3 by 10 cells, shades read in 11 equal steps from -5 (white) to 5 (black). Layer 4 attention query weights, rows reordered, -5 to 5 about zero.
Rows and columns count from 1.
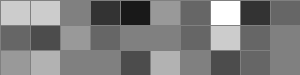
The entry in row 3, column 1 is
-1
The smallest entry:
-5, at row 1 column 8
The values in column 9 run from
1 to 3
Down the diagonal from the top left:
-3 2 0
